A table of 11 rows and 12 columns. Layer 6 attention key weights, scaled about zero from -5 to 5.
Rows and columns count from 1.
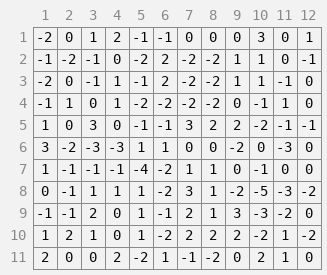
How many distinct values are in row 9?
7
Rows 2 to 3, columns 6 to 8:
2 -2 -2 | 2 -2 -2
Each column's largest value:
3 2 3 2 1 2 3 2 3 3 1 1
